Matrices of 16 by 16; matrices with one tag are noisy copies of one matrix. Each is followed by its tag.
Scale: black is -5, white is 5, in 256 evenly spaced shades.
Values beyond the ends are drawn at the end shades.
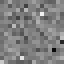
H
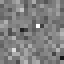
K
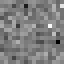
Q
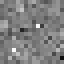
K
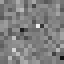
K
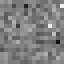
Q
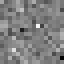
K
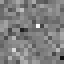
K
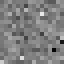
H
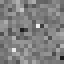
K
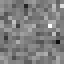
Q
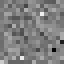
H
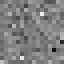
H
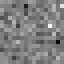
Q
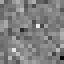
K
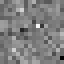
K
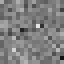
K
